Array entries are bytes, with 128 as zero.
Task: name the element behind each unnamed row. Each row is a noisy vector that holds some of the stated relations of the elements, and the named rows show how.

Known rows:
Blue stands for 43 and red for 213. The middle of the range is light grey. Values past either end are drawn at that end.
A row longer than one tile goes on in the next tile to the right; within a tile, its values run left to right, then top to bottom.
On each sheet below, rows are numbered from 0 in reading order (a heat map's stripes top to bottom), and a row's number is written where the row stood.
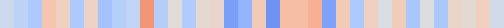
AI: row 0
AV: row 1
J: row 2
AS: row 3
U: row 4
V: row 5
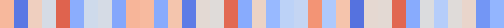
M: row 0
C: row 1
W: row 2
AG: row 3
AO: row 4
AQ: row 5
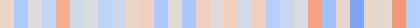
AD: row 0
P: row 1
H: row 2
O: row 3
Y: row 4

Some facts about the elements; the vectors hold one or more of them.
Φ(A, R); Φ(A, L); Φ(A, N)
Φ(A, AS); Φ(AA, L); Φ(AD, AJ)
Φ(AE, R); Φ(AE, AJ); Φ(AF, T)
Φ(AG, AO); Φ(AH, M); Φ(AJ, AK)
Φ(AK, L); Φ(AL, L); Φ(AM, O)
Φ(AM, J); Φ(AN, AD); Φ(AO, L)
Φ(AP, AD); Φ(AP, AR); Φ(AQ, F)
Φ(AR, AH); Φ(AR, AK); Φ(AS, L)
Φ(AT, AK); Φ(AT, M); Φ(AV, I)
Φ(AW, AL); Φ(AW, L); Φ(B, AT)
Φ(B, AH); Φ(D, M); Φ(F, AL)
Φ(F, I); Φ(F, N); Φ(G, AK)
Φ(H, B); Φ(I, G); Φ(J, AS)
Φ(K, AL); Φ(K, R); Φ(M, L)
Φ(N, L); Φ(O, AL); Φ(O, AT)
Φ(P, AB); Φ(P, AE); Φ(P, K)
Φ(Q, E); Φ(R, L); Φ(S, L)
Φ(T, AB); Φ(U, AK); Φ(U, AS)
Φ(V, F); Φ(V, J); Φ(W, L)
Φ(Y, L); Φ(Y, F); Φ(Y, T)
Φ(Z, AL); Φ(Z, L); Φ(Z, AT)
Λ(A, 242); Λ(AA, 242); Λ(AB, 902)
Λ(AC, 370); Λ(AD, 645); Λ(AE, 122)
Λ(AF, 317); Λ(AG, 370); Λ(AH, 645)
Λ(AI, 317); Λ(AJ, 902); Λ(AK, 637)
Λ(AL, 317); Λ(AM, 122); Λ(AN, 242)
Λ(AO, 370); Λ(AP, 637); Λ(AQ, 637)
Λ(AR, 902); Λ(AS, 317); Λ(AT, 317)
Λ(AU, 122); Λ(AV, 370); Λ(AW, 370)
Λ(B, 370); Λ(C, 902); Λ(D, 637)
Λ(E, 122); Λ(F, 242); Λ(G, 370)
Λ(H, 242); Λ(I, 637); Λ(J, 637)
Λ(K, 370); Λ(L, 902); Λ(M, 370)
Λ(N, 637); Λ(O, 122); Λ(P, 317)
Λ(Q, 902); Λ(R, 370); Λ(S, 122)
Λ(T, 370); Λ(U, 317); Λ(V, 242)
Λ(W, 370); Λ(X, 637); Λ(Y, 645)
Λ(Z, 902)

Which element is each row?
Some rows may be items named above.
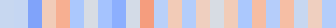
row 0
E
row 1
AC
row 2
U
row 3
AT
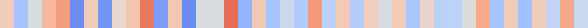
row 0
Z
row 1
S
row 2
AW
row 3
B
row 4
U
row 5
AM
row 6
AH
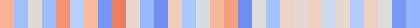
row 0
G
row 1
AK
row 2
Z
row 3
F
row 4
D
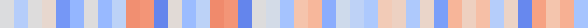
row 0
AQ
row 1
L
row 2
L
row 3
Q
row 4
AI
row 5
A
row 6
AA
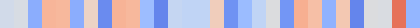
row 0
C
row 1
N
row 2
X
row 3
AB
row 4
AW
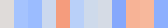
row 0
T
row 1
C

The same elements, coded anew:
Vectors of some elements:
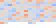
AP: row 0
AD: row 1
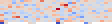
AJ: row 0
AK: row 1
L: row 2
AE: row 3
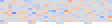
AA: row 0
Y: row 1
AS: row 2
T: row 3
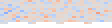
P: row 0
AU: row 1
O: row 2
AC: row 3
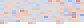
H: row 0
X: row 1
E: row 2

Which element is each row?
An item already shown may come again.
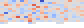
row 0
Z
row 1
Q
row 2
AK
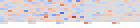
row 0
F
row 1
E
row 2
Z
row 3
D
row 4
U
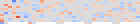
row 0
C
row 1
J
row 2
G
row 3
AT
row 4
AM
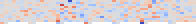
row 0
B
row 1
M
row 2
Q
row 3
AQ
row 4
AD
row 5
AB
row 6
S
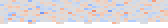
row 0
AH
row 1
A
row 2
AC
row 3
F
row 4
AV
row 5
M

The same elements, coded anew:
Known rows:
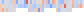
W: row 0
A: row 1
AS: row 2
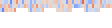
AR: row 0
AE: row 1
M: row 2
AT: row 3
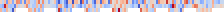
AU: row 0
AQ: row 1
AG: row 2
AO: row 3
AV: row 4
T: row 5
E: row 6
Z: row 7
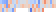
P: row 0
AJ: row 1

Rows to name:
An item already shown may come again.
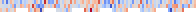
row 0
Y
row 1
Q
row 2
AK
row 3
AV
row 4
AH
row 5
AH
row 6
AD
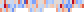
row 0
AC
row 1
U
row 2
C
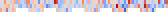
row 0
G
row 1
B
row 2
D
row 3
F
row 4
C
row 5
AC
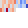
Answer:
AV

